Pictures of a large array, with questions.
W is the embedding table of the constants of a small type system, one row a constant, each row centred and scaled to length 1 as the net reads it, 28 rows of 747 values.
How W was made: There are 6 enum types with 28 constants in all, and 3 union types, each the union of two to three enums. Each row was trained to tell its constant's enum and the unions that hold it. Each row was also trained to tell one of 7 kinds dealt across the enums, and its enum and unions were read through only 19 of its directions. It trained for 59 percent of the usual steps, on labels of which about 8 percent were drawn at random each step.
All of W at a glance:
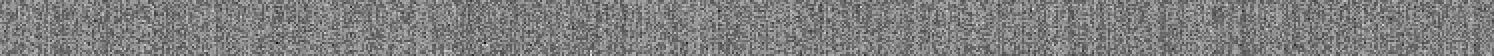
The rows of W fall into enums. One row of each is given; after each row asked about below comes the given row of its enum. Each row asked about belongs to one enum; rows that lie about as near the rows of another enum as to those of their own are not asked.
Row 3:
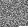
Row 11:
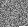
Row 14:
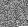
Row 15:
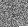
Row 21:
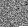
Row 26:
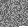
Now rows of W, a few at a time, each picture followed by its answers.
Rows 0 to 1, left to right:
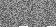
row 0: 21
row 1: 21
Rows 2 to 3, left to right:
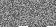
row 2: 15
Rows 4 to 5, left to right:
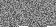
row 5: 3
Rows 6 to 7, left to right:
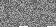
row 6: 26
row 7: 26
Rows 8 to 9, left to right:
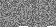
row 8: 3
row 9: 26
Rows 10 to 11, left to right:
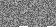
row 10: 3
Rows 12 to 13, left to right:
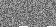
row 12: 14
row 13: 21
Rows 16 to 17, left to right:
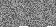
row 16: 26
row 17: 14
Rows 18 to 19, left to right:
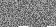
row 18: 3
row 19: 21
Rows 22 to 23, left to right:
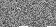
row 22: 14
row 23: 14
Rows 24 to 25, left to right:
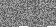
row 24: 14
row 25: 26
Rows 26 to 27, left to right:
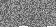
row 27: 21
